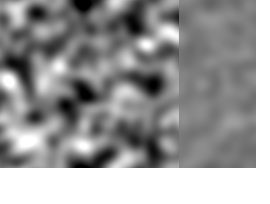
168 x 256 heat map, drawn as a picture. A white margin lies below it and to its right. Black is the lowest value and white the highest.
Neither half mirrors the other. No regular stripes run through it. A vertical seam about 70% of the way across splits the table, and the right part is calmer. There is no overall slope. On average the colour sits 50% of the way up the scale. The ninth with the highest average is the bottom left. There are no lone odd cells.
